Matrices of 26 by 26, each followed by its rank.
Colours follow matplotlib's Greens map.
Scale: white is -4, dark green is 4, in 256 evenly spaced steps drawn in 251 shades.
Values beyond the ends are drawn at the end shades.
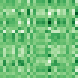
two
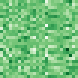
five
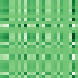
one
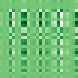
one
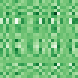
two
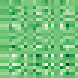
two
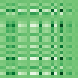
one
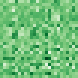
five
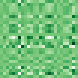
two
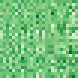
five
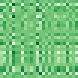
two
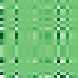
one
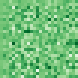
five
